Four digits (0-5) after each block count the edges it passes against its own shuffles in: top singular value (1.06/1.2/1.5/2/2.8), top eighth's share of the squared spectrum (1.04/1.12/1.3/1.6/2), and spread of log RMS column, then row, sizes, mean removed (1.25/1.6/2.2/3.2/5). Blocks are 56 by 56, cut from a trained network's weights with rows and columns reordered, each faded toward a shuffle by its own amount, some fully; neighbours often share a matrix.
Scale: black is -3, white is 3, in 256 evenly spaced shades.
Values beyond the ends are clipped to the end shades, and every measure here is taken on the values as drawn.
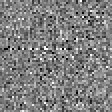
2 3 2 2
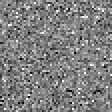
0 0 0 0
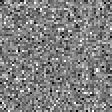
0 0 0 0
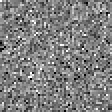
0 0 0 0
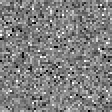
0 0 0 0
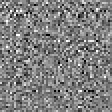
3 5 2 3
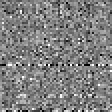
3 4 1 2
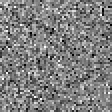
1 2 0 0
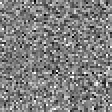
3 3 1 1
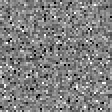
0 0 0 0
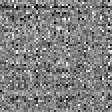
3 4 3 2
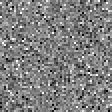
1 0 0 0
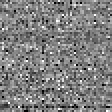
2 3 2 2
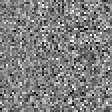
2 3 2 1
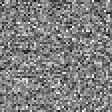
3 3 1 1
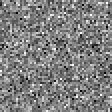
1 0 0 0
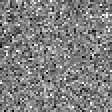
1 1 0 0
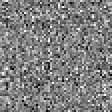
2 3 2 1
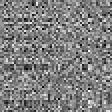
4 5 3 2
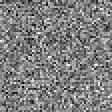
2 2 0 0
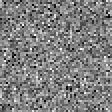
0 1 0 0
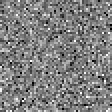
1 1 0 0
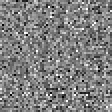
1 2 0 1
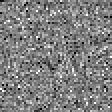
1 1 0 0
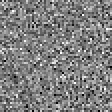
2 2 1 1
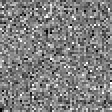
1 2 0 0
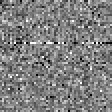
3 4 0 2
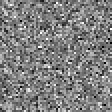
2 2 0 0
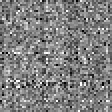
2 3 1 3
